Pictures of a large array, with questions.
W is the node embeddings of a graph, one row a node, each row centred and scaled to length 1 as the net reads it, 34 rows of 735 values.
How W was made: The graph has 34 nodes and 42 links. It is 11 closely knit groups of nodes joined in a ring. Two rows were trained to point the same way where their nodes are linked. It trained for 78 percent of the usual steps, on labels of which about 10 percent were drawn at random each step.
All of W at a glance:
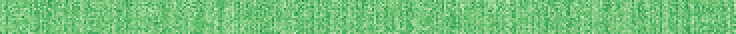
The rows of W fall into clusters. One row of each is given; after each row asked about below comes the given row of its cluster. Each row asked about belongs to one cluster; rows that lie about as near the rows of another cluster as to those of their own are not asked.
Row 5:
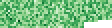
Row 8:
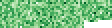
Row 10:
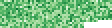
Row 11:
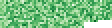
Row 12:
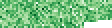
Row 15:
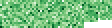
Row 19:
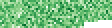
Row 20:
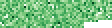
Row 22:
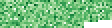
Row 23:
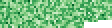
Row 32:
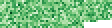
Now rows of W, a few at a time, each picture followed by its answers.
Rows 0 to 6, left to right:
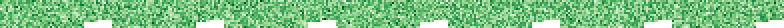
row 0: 32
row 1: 5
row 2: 12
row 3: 19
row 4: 5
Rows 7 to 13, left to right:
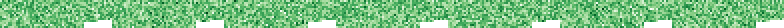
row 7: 12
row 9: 8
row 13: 15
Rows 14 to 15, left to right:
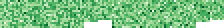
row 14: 11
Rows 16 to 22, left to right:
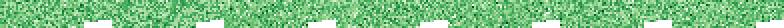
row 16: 23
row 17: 10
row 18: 20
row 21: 32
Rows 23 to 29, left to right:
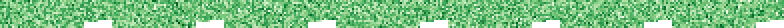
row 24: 15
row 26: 22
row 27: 11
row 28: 20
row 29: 22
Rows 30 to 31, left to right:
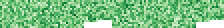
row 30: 8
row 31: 10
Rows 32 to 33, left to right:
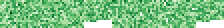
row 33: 23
